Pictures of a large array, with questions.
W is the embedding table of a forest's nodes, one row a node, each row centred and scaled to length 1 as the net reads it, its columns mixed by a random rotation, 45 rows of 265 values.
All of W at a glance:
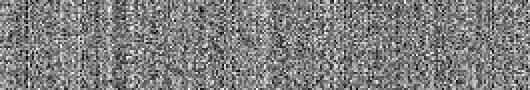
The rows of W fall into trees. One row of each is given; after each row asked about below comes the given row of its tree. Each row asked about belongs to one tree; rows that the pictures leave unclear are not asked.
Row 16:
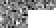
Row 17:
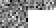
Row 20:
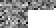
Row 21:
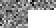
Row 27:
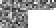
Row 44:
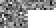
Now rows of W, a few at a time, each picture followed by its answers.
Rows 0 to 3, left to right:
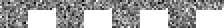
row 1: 16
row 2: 20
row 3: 16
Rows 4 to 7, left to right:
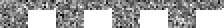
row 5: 44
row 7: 20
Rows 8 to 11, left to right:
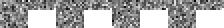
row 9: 17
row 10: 21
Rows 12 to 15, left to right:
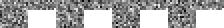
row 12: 27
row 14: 16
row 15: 21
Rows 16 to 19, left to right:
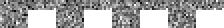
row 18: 20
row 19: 21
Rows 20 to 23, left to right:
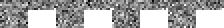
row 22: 27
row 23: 20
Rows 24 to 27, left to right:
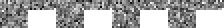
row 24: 44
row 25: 16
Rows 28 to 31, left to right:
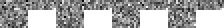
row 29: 16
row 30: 20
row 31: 44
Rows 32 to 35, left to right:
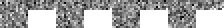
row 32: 16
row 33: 16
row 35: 21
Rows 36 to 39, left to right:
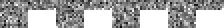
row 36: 20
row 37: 21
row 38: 16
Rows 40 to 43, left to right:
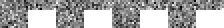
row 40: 17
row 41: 17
